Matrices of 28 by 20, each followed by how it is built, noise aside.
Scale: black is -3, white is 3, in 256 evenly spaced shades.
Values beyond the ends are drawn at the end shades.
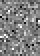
noise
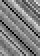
Toeplitz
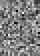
noise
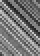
Toeplitz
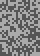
noise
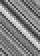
Toeplitz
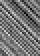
Toeplitz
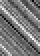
Toeplitz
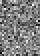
noise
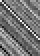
Toeplitz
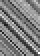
Toeplitz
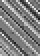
Toeplitz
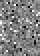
noise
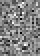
noise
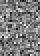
noise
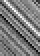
Toeplitz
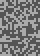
noise
